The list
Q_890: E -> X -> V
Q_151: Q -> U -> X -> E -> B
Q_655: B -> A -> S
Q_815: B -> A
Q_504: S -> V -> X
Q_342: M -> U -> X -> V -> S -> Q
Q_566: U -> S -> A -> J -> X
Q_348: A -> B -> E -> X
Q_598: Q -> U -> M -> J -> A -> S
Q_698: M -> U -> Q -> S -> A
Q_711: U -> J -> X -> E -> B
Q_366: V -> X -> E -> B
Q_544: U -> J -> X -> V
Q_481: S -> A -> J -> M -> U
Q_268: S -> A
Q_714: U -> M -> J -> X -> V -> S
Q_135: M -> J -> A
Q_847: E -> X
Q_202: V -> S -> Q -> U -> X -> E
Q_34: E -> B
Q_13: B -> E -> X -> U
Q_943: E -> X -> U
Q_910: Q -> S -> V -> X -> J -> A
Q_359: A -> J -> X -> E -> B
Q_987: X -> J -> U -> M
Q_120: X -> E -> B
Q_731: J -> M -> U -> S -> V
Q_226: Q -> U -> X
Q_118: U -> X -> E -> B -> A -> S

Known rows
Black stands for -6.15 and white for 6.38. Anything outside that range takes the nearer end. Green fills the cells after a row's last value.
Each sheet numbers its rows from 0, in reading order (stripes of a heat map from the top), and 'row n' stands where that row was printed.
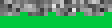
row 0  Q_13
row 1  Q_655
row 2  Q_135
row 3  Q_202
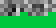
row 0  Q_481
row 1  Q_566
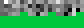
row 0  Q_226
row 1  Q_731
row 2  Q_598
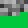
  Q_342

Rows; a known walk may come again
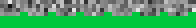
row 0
Q_711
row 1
Q_366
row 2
Q_135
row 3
Q_120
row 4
Q_359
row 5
Q_268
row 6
Q_910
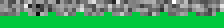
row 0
Q_815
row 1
Q_731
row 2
Q_348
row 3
Q_151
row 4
Q_847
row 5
Q_342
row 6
Q_226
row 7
Q_655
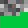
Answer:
Q_118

